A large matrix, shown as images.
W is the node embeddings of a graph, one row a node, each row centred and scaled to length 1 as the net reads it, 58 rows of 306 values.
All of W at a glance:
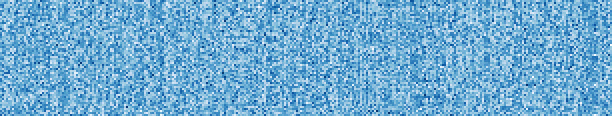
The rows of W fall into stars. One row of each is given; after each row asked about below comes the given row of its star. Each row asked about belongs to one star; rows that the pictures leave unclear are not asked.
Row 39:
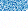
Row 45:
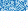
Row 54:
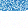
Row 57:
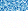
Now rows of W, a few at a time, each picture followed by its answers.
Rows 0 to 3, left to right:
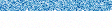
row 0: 39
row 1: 45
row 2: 39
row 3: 39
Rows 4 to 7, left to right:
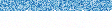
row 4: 54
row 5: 39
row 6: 39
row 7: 39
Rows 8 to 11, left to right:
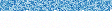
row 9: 39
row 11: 45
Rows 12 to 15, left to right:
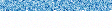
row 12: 45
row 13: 57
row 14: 45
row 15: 54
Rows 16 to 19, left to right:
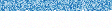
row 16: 57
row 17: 57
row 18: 45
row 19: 45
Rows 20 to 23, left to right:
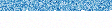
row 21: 45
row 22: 57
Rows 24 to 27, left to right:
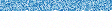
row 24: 54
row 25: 54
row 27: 57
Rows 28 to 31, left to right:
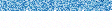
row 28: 39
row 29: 45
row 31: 39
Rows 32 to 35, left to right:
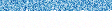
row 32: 45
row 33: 54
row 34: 57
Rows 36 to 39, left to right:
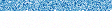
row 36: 54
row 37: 39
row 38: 54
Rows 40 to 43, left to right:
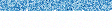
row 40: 45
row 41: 54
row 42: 57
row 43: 54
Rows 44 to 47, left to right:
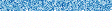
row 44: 45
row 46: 54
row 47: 39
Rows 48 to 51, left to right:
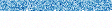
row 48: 39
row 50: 39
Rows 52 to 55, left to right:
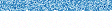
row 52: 39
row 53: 57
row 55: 57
